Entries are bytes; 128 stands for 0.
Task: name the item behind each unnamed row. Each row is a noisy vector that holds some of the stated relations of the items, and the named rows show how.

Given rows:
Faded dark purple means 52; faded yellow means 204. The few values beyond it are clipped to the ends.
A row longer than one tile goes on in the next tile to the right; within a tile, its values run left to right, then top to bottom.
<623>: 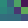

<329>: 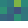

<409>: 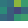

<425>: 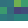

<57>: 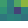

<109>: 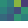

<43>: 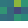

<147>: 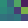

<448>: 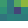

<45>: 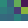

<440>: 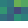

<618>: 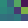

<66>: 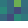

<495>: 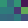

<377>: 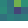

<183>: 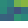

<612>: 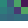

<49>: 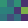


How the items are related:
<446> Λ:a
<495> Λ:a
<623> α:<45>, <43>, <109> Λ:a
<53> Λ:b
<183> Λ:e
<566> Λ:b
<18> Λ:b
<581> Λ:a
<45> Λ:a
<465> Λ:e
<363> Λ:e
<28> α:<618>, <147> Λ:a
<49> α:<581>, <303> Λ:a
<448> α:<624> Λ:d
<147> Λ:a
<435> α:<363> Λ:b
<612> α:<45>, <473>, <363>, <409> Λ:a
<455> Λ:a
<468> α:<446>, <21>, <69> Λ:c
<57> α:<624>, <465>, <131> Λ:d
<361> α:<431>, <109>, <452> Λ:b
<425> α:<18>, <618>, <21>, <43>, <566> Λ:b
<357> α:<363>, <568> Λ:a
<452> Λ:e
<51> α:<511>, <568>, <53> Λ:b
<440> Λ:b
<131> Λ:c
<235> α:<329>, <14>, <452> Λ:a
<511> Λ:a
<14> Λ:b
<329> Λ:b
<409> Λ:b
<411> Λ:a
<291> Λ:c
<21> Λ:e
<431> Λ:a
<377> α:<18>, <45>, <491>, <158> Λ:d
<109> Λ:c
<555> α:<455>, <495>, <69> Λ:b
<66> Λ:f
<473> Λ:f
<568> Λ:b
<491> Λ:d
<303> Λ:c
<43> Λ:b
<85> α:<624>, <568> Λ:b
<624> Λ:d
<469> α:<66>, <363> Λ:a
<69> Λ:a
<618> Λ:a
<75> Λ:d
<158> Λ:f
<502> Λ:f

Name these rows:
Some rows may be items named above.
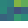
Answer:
<21>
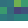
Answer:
<425>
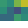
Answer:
<465>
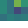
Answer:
<377>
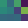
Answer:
<235>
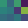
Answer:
<411>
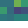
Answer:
<425>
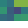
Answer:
<568>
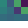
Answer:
<612>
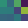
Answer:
<431>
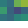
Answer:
<51>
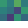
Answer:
<303>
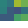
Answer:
<363>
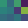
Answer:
<411>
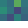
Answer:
<502>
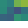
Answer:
<183>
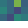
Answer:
<473>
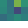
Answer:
<491>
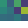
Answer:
<511>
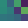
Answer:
<28>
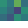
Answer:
<291>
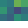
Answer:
<440>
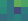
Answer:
<75>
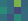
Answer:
<158>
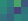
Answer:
<468>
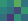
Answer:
<303>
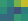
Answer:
<465>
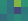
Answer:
<491>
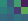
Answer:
<469>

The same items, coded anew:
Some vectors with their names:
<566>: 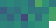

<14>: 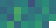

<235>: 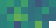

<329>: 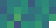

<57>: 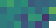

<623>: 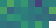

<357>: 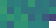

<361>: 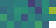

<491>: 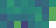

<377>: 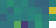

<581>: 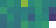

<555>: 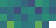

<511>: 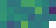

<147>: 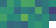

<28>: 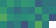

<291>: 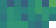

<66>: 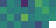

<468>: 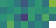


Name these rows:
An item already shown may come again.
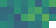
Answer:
<21>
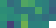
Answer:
<511>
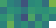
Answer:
<468>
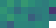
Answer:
<411>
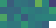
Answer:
<51>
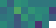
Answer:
<465>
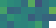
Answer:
<612>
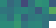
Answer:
<435>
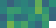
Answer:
<303>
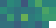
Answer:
<502>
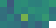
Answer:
<183>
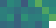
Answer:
<502>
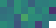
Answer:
<465>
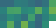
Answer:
<109>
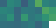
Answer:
<502>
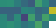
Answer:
<425>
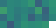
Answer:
<45>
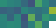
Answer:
<425>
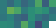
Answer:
<131>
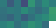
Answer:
<409>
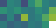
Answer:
<158>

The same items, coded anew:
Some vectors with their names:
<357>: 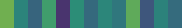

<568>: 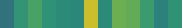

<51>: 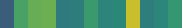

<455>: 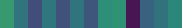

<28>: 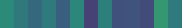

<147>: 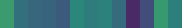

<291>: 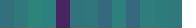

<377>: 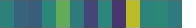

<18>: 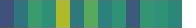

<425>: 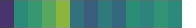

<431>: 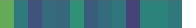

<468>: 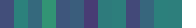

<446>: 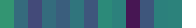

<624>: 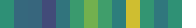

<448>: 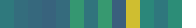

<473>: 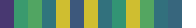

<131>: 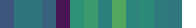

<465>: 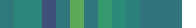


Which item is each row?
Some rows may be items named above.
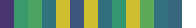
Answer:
<473>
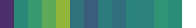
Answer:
<425>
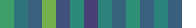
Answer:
<612>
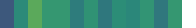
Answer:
<440>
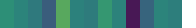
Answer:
<21>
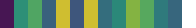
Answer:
<158>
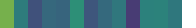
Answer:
<431>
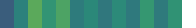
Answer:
<440>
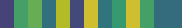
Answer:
<66>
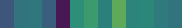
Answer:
<131>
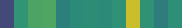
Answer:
<85>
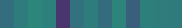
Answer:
<291>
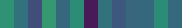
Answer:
<623>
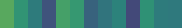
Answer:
<452>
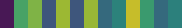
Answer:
<502>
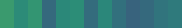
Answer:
<183>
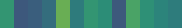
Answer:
<491>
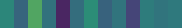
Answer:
<303>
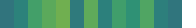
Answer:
<409>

